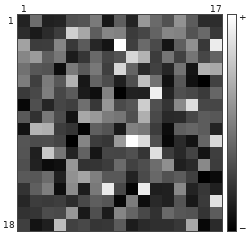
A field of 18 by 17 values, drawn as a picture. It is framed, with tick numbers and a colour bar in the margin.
No row or column stands out. Overall the values sit about 30% of the way up the scale. There is no overall slope. Neither half mirrors the other.
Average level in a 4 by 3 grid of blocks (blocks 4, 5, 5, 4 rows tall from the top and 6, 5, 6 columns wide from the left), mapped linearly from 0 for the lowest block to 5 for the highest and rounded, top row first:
3 5 4 / 2 4 2 / 2 3 1 / 0 2 0
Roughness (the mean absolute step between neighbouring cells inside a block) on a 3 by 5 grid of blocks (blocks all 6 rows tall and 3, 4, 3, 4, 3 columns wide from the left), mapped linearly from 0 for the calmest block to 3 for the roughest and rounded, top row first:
12312 | 21222 | 02212
